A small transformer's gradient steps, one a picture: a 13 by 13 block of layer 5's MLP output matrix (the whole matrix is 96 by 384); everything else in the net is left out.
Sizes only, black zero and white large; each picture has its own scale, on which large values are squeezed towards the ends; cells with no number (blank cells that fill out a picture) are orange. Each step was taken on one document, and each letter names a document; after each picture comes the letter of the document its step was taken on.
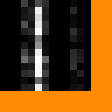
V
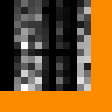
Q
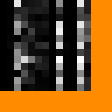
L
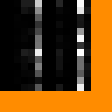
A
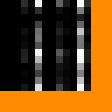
A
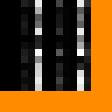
A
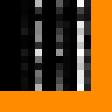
A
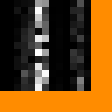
V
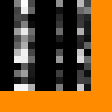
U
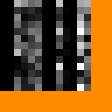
L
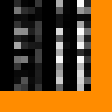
L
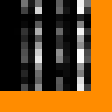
A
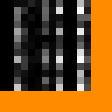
L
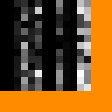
Q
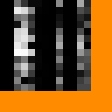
U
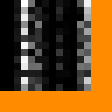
Q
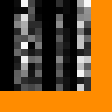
Q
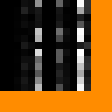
A
